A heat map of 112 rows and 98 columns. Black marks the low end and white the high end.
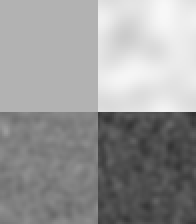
The table splits into 2 rows of 2 panels. Panel 1,1: high, flat. Panel 1,2: very high, smooth, faint in contrast. Panel 2,1: middling, blotchy, faint in contrast. Panel 2,2: low, blotchy, faint in contrast.
